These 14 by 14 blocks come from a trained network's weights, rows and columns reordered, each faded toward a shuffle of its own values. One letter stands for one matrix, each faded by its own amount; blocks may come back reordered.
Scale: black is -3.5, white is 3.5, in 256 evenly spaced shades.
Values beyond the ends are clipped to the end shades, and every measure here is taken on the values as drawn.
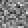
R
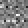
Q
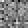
R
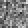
R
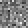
R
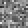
R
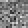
R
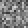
R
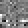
Q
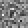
R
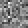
Q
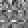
Q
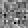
Q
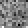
Q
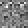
Q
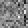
Q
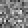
R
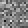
Q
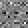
Q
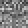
R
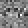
Q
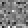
Q
